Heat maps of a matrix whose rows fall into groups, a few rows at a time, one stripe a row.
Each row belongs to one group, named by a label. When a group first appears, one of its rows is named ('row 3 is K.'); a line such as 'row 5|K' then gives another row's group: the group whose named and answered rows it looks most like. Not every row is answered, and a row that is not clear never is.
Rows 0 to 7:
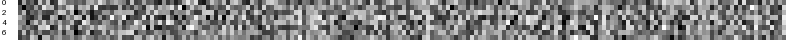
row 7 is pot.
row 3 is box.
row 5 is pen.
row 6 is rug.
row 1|pot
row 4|pot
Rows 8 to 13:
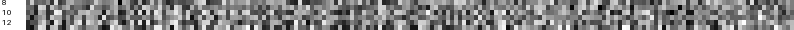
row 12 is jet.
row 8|pen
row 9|pot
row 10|jet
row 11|pot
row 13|jet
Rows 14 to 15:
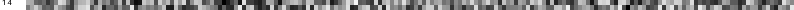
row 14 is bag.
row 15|box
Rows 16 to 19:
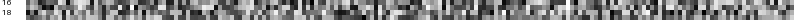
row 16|box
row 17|box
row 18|jet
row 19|jet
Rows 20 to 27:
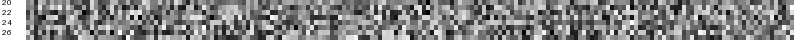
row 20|pot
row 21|jet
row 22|rug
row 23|pen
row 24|rug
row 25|bag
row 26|box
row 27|bag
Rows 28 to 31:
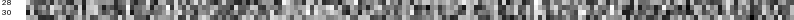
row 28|bag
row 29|pot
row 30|pot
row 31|box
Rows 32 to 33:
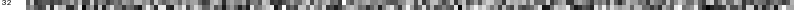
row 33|bag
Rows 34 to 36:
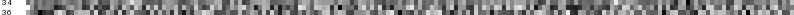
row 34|rug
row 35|rug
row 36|box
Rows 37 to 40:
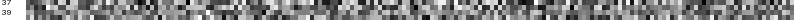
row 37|bag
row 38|pen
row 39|bag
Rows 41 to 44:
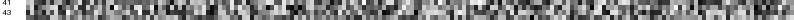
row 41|bag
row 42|pen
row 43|pen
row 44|jet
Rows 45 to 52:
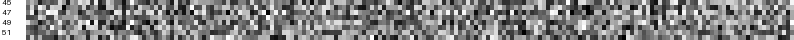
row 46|jet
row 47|pen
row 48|jet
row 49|box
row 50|pot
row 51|bag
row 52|rug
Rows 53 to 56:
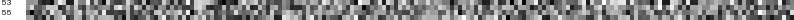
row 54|pen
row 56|bag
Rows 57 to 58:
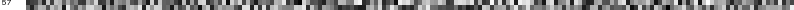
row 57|pen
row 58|jet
